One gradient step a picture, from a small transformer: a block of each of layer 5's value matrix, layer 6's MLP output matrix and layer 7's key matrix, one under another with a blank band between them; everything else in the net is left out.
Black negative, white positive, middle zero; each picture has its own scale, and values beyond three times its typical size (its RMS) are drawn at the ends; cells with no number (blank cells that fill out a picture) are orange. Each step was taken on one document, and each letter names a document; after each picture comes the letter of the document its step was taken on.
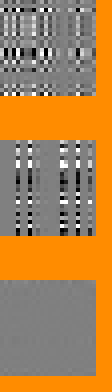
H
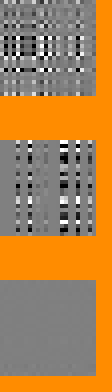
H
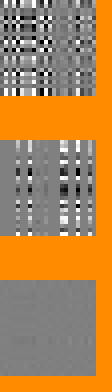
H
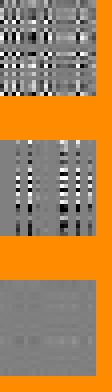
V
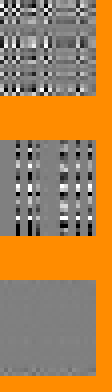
V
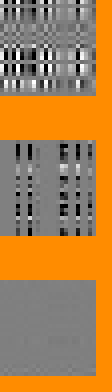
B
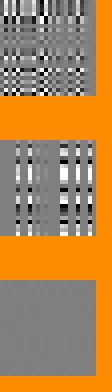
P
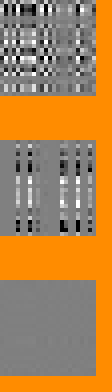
H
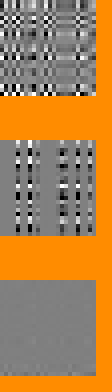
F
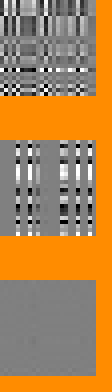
P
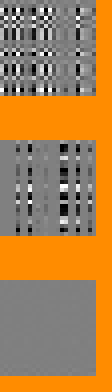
B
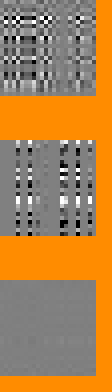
H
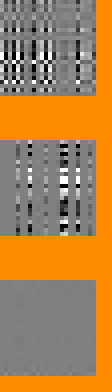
B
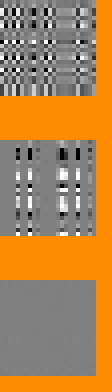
F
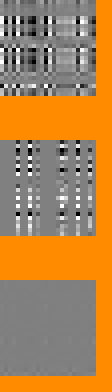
F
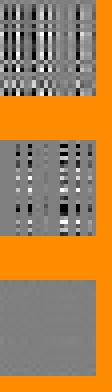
B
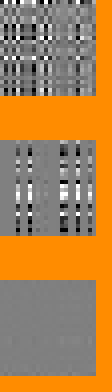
H
